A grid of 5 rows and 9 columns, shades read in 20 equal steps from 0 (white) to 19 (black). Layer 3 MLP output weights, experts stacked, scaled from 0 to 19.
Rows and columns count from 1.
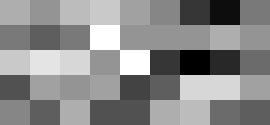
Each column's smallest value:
4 2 3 0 0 6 3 3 7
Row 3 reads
4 2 3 8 0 15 19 16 11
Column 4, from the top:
4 0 8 7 13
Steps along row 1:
up down down up up up up down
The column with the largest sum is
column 8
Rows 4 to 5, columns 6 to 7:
12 3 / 6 5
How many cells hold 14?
1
